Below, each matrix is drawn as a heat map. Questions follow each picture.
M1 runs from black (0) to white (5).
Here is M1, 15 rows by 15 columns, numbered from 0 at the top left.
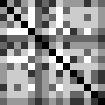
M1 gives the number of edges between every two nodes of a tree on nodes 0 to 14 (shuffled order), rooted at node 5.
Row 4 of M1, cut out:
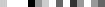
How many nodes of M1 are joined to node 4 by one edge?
1
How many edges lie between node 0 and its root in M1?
1
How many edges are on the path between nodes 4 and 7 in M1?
5
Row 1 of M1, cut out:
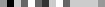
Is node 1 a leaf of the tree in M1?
yes
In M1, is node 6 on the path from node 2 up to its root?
no
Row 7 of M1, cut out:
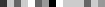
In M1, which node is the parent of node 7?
0
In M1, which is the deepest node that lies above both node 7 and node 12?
0
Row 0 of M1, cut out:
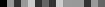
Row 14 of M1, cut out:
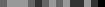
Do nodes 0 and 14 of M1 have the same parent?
yes
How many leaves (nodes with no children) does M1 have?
10
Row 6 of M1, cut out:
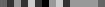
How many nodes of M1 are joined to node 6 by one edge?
4
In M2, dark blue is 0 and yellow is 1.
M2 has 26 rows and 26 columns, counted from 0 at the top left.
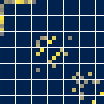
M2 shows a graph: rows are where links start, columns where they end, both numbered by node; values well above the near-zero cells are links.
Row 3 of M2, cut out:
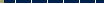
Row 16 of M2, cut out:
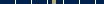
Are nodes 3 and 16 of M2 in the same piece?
no
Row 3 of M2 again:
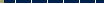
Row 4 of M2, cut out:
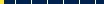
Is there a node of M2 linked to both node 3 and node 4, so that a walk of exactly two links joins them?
yes
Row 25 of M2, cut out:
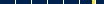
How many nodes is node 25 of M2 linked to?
1
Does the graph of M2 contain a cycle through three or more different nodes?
no
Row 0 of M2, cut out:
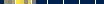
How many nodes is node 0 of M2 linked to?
8
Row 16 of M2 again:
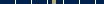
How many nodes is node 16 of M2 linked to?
1
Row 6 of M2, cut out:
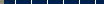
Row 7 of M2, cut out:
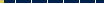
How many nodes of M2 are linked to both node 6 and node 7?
1
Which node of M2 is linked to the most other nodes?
node 0
